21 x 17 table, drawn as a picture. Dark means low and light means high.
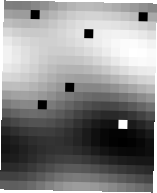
Overall the values sit about 50% of the way up the scale. Six lone cells stand out: one far higher and five far lower than their neighbours. The ninth with the lowest average is the bottom right. The top right is the ninth with the highest average.
